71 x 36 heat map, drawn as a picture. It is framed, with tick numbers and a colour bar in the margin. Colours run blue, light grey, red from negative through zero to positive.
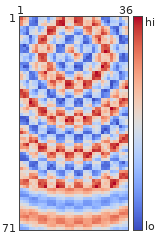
There is no overall slope. Overall the values sit about 50% of the way up the scale. A horizontal seam about 80% of the way down splits the table, and the bottom part is calmer. Concentric rings centre on the top middle.
